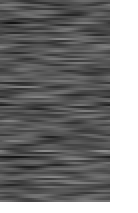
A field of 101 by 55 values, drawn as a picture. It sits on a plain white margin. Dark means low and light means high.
The values follow a bell shape. Overall the values sit about 30% of the way up the scale. Streaks run across, left to right. The halves do not mirror each other. No overall slope runs across the table.
